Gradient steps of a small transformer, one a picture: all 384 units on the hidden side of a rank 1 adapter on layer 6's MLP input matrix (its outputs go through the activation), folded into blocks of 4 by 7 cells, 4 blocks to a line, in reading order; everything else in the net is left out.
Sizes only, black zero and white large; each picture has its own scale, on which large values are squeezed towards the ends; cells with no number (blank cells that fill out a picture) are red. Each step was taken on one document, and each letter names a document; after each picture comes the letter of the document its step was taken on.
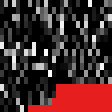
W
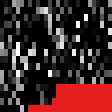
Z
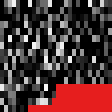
Z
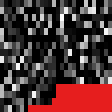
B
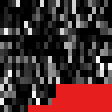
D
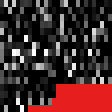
W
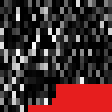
Z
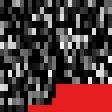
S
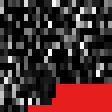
B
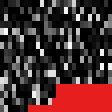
D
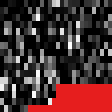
D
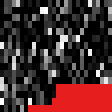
Z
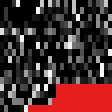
D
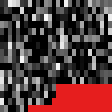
S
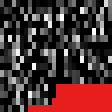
S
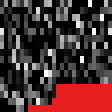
S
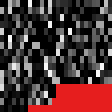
S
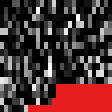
D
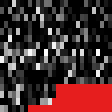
W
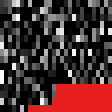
Z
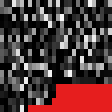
S
